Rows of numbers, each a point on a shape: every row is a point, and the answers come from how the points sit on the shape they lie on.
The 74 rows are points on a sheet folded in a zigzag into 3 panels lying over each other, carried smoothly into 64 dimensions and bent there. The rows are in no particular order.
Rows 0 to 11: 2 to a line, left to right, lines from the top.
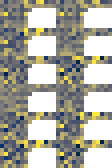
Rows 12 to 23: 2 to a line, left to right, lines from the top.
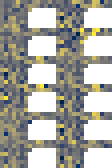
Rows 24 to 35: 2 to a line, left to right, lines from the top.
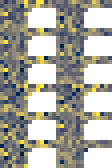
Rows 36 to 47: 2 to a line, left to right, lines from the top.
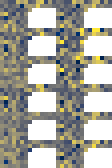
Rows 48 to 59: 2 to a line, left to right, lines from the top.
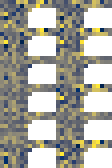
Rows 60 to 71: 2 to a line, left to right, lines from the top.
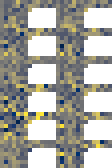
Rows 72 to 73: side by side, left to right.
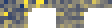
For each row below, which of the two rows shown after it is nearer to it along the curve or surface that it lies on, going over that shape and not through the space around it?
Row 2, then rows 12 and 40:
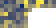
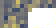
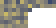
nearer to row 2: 40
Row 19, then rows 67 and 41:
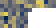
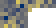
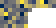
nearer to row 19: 41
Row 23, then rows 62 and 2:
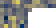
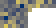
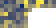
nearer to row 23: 62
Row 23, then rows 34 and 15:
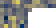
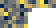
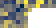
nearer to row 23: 34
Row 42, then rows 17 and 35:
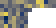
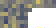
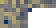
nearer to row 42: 35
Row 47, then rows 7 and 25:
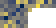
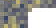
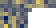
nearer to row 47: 7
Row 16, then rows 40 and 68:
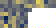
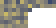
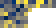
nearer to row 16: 68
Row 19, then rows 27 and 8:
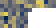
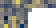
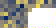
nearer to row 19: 27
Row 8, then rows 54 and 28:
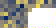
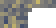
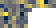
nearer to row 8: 54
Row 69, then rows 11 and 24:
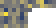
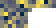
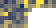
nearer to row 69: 24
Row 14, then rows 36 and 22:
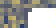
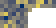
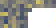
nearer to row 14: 22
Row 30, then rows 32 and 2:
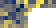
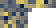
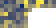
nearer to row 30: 2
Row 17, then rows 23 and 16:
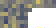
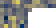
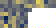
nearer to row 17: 23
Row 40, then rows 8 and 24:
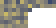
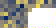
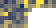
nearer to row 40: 24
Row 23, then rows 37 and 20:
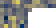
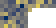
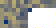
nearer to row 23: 20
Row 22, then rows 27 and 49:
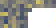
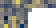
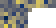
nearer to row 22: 27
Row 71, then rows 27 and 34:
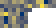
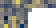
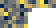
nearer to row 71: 34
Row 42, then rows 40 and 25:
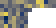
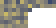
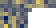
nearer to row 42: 25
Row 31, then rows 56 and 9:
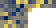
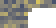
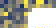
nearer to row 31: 9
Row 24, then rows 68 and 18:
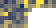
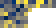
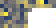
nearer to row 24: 68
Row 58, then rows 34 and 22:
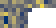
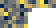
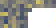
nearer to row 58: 34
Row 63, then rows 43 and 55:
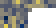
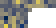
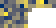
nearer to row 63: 43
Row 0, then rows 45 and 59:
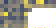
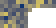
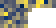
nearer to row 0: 59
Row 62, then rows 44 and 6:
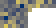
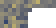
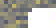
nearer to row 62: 44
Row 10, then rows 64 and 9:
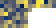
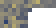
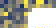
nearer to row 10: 9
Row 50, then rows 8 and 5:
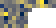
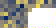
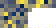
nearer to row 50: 5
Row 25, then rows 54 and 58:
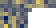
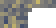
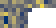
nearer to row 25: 58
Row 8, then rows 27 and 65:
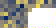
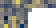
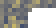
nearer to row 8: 65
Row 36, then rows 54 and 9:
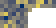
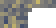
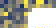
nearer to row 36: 54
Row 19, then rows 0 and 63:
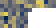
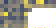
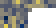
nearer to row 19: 63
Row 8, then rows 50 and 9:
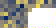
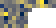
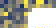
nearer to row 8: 9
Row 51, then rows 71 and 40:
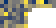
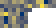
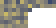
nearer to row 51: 40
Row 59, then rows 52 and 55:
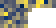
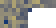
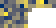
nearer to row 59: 55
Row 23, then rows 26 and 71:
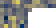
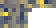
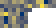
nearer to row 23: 71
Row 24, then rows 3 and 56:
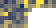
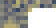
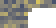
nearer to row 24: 56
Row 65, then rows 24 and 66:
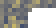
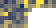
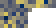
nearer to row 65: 66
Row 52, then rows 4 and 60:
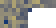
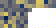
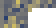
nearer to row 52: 60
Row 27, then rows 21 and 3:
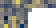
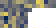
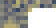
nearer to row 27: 21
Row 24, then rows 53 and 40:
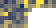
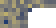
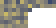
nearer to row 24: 40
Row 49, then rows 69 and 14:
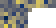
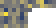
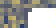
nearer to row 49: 14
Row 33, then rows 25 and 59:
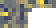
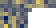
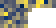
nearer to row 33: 59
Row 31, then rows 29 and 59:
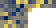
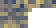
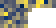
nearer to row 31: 59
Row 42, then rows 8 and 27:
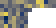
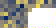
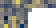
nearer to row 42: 27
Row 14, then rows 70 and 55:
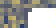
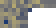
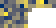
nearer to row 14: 70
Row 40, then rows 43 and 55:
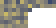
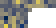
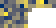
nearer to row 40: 55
